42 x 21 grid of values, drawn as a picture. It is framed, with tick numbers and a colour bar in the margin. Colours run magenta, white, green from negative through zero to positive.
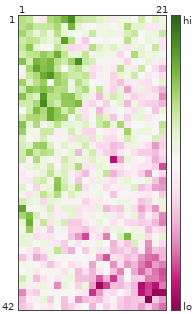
Neither half mirrors the other. There are no regular stripes. There is an overall slope up to the top left. The histogram is bell-shaped. The bottom right is the ninth with the lowest average. On average the colour sits 50% of the way up the scale.
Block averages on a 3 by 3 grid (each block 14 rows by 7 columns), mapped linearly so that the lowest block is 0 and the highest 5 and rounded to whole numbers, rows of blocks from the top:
532 / 422 / 210
